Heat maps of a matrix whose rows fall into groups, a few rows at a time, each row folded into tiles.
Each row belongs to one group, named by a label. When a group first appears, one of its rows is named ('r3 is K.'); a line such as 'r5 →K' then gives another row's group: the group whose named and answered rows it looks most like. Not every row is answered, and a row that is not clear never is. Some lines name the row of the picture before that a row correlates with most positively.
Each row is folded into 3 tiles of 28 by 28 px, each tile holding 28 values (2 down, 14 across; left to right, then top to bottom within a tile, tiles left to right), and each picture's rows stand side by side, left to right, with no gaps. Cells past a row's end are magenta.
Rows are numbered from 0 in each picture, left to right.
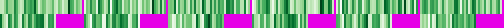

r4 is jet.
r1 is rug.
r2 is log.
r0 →rug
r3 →rug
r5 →log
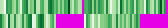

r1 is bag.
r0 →jet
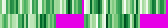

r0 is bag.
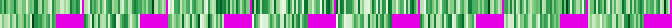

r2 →jet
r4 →bag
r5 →jet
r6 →log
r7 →log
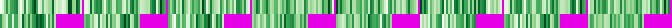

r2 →rug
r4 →rug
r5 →log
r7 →bag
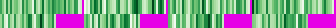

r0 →jet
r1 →jet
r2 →rug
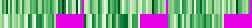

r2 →rug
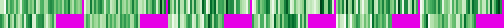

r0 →jet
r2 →log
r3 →rug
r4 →log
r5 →bag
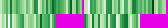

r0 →log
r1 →jet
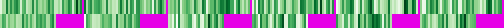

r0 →bag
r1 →bag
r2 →log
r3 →jet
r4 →rug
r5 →bag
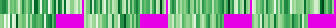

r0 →log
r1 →log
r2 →log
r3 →rug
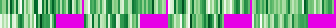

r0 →log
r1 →jet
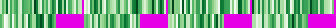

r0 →log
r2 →rug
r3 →log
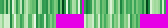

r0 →log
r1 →log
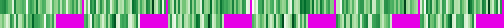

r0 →rug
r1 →jet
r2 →jet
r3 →jet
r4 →jet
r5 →jet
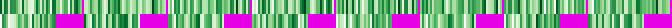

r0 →bag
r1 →rug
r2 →jet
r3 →jet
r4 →log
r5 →jet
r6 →bag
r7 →jet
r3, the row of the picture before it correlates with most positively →4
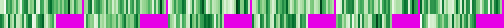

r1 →bag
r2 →rug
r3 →rug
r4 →bag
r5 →bag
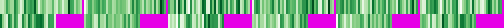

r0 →rug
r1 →bag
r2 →log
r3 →log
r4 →bag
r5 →bag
